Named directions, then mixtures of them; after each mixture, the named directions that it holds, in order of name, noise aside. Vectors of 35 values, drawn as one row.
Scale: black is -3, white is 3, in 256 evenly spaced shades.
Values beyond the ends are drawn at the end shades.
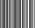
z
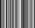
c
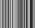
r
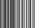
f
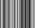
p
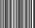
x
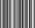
p, x, z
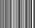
x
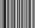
c, f, p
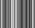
p, r, x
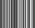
r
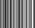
f, x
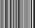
p, x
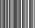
z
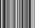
f, p, z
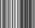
p, r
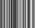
r, x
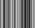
p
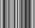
p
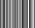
c, p, z
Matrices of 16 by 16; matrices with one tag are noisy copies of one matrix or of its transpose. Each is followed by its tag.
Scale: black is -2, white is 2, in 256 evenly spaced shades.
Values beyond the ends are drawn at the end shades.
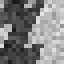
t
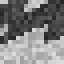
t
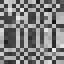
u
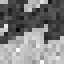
t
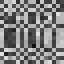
u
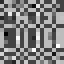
u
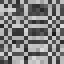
u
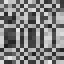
u
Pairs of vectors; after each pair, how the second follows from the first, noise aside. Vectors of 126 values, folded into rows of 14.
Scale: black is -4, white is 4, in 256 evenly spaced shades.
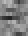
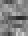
reversed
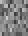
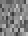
reversed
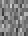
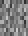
reversed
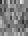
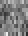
reversed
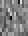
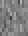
shrunk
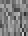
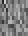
reversed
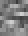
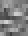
reversed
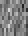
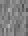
shrunk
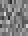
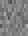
shrunk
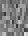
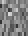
wrapped around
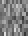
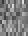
reversed
